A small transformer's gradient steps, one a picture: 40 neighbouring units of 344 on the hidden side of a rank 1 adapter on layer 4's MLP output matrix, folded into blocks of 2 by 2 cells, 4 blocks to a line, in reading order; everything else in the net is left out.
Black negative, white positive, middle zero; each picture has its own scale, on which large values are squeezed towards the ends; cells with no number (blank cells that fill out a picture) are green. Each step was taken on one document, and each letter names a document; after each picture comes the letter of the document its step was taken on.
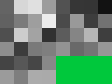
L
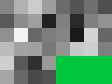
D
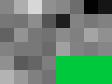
L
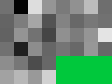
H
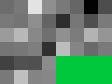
L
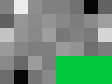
H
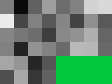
H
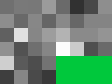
D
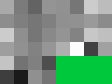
H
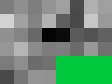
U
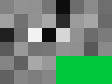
U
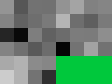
D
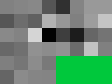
U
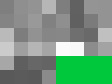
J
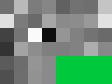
U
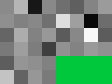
L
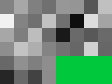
U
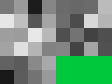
U
